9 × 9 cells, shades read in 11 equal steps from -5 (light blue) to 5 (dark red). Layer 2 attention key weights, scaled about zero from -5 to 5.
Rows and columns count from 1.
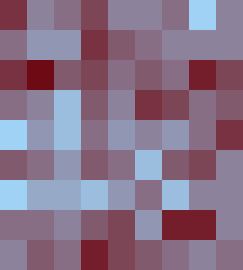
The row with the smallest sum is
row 7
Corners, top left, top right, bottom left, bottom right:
3 -1 -1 0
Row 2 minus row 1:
-3 -1 -2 1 2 1 -1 4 0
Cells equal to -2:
8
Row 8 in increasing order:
-2 -1 -1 0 0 1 2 4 4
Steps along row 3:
up down up down up down up down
